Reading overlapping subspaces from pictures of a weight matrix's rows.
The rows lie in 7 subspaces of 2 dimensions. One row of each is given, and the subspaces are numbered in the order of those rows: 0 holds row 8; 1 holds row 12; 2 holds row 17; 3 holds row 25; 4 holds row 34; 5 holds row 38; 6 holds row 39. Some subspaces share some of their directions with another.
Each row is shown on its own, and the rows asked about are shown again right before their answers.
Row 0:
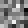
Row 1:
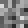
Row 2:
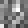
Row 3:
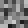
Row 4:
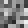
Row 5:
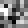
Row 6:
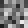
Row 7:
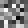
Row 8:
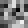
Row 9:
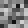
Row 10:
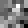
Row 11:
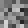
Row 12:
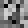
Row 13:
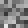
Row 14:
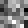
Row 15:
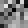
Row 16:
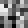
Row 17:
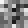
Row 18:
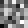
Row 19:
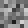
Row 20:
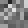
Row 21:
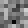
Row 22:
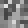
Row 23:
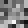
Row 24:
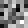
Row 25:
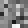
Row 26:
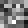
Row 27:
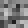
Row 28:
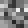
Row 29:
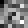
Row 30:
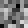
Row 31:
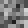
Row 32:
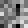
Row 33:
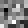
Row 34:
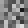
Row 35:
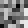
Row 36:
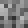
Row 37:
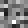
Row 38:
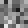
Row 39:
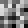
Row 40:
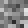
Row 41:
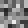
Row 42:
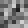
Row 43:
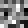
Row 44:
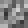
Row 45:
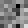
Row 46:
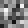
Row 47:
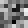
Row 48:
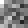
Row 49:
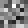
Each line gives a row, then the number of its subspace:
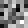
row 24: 0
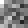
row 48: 2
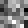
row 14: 0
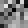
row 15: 1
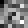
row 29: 2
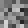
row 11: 4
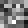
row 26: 4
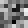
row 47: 2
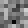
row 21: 2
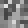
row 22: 1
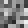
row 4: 5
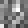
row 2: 5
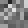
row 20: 1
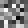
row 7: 4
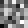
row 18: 2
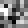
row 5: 6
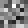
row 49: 4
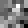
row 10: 3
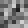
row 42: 0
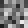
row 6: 2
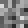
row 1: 6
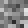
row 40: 0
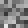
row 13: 5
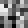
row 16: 6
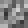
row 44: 0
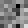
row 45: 3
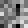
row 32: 3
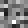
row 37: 3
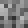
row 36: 6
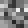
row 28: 0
